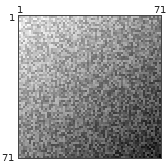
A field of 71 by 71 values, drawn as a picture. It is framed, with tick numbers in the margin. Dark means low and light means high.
Slope: up to the top left. Ninth with the highest average: top left. Odd rows or columns: none. Histogram: bell-shaped. Grain: fine.
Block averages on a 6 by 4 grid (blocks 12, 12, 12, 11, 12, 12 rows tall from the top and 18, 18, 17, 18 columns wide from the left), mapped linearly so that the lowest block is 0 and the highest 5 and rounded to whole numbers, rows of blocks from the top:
5443 | 4432 | 4322 | 3321 | 3211 | 2110
